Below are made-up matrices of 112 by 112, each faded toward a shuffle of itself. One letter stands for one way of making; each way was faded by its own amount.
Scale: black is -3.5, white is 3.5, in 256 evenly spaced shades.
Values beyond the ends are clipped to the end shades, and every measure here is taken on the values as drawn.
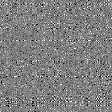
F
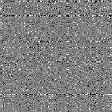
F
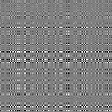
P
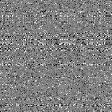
F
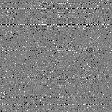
F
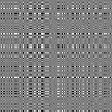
P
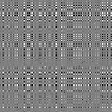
P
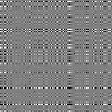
P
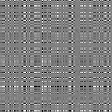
P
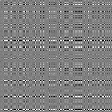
P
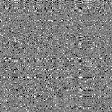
F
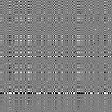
P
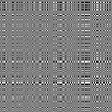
P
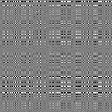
P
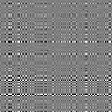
P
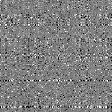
F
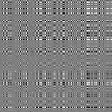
P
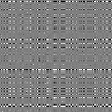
P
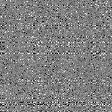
F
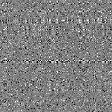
F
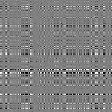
P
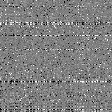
F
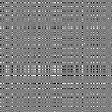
P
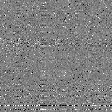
F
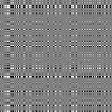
P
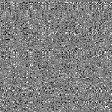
F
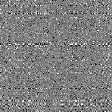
F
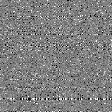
F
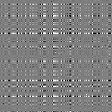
P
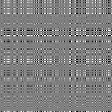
P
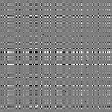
P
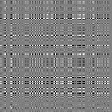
P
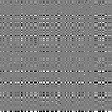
P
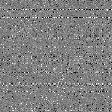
F
